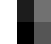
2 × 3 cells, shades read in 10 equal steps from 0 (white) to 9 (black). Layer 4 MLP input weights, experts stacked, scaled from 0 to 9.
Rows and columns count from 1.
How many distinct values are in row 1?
3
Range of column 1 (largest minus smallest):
0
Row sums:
13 15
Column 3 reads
5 6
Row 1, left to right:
0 8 5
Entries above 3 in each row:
2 2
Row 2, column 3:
6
